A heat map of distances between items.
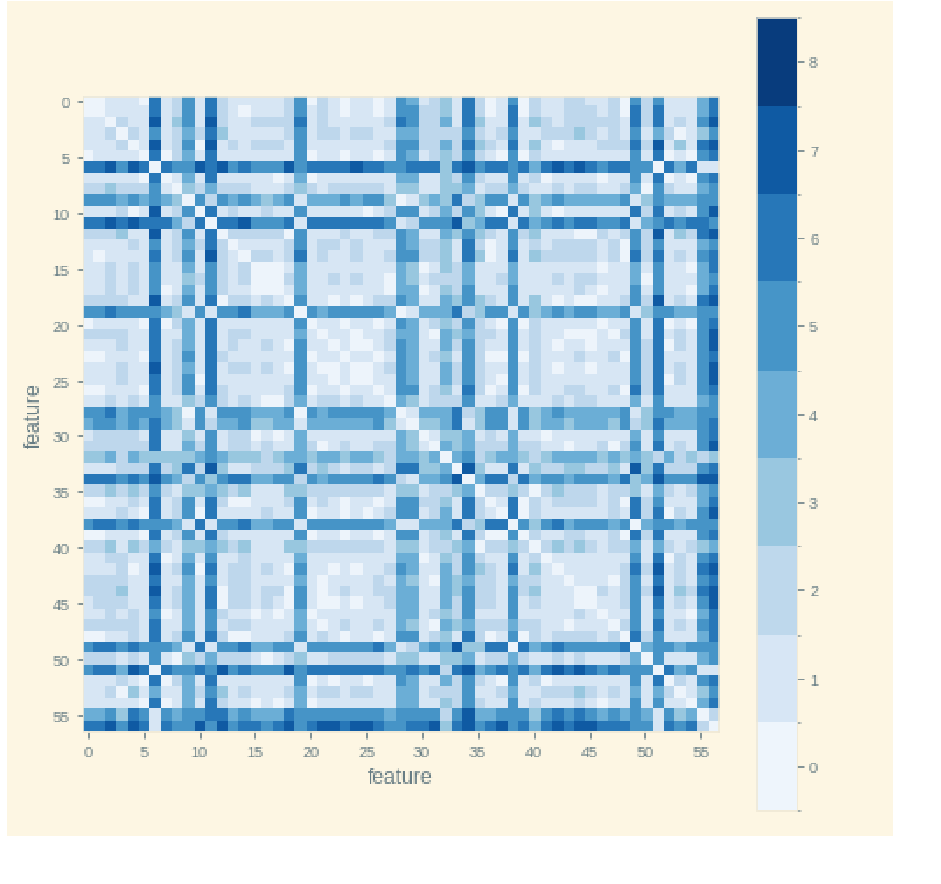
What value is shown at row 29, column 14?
5
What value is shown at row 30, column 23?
1
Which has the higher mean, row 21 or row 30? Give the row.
21
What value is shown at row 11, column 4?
7
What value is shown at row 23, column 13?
1
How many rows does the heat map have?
57
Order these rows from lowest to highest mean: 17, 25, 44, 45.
17, 25, 45, 44
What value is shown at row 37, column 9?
5
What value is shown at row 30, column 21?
1
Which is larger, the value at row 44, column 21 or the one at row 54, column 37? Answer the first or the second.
the second
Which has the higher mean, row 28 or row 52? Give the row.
28
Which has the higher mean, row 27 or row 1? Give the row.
1
